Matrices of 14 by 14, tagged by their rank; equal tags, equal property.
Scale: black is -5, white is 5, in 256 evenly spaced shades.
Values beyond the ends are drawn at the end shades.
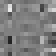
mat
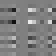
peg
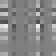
peg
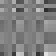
peg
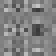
mat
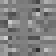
mat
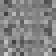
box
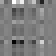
peg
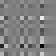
peg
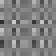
peg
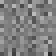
box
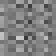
mat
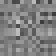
box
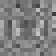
box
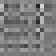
mat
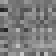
box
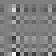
peg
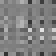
mat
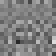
mat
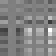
peg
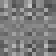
mat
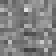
box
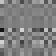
peg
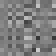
mat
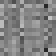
box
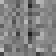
box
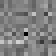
box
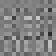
mat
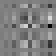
peg
